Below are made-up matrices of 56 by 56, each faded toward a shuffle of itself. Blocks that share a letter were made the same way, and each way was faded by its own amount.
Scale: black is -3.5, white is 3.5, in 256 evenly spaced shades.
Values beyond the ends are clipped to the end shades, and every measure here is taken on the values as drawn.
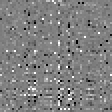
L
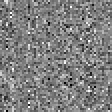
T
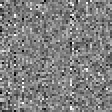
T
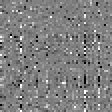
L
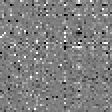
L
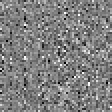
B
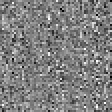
T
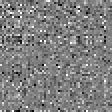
L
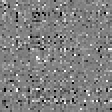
L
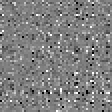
L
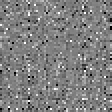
L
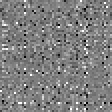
L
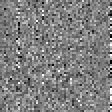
B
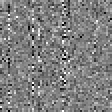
B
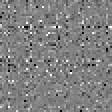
L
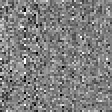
B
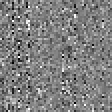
B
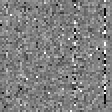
B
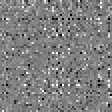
L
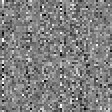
T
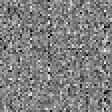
T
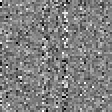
B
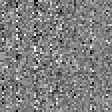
T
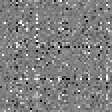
L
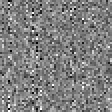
T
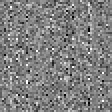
B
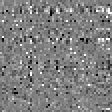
L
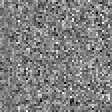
T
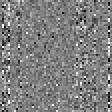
B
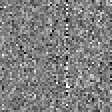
T
